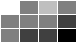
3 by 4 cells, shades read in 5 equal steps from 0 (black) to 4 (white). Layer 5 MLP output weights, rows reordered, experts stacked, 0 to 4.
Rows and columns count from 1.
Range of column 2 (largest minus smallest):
1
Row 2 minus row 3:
0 1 1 1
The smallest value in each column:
2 1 1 0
